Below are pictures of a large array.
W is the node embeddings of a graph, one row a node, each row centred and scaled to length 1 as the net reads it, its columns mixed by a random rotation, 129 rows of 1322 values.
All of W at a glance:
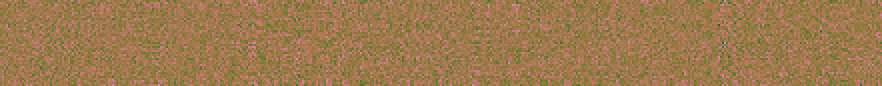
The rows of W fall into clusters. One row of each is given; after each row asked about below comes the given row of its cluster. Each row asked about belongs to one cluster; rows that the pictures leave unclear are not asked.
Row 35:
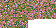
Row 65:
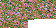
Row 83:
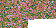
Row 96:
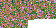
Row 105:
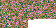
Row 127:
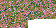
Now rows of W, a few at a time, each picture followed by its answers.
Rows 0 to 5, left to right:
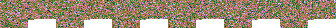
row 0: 65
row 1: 83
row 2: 105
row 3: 105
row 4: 105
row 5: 96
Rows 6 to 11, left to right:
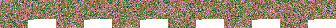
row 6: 96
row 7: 127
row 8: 127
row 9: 105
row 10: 127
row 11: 65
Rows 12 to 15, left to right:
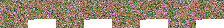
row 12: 65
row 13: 83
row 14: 127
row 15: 83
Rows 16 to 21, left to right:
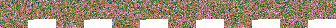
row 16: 96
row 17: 127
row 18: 65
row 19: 35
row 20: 127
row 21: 35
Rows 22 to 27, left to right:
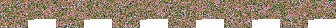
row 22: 127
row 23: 83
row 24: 127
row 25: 35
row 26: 105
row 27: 83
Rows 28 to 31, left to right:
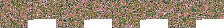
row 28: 96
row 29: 83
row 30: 127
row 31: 83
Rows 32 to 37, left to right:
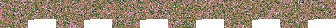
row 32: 65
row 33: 127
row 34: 65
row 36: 127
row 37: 96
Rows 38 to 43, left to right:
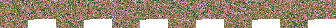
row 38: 96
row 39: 96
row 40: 65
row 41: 35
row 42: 65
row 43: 96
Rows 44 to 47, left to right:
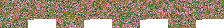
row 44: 83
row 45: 127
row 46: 127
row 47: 65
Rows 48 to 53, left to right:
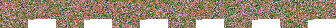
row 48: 105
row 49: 83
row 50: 127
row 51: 83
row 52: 83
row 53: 96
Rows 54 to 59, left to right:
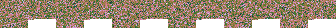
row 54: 83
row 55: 127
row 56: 105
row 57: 105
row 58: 127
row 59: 35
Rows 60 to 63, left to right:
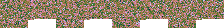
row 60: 35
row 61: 105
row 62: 65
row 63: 83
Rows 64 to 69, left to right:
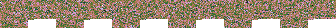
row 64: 65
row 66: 127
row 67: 35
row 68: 96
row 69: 83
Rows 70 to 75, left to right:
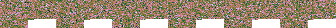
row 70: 65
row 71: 65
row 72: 83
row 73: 83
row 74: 105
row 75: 96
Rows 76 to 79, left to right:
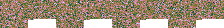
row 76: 105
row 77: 96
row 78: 65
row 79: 35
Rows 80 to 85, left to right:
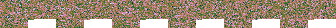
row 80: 65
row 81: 105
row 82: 65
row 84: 105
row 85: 35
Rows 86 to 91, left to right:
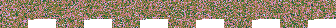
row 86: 105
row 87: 83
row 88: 83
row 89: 35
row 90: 35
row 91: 96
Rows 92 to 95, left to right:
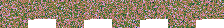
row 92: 105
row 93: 35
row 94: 96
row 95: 105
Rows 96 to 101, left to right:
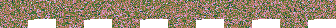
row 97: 127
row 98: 105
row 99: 83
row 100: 35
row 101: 65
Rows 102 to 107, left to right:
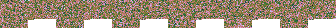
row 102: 65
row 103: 35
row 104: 83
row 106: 127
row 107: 83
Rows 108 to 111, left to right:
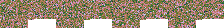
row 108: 35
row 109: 35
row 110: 127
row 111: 127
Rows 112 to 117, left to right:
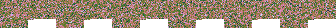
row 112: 83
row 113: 127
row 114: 83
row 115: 96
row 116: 96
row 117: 65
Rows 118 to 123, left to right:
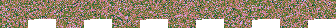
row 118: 105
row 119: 127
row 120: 105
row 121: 83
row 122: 105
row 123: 83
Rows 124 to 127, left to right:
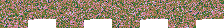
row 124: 105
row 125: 65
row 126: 105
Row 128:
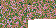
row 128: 105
